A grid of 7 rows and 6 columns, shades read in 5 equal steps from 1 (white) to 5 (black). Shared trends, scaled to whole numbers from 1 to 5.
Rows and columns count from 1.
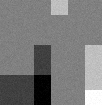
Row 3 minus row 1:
0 0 0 1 0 0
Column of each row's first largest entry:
1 1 1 3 3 3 3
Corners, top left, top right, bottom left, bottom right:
3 3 4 1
